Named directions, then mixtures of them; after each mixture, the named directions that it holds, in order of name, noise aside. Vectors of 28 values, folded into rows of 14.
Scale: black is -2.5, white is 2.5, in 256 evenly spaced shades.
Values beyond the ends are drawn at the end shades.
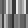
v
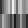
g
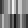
g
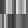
g, v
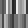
v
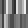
v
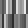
v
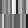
g, v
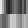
g, v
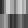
g, v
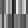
v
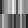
g
